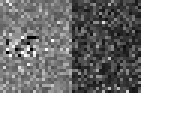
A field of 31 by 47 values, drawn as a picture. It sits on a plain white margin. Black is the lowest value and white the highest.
Odd patch: rougher, in the middle left. Roughest part: middle left. Seam: vertical, 50% of the way across, the left part higher.
